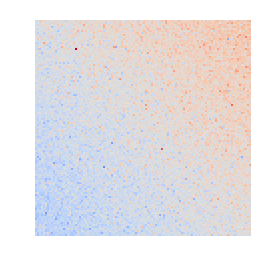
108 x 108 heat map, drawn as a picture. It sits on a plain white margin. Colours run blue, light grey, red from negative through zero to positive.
Slope: up to the top right. Mirror symmetry: none. Ninth with the lowest average: bottom left. Odd rows or columns: none. Ninth with the highest average: top right.
